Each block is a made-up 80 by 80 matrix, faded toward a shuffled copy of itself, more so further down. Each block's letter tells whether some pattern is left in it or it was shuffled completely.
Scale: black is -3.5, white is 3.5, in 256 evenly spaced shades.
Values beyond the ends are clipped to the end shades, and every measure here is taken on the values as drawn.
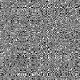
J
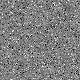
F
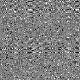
J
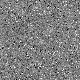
F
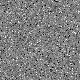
F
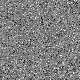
F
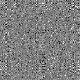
J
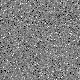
F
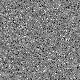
F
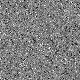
F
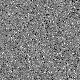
F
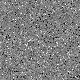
F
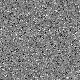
F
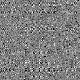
J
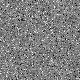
F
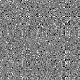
J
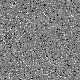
F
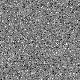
F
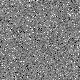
F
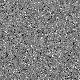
F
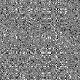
J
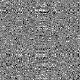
J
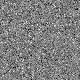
F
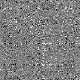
J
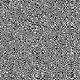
J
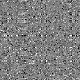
J
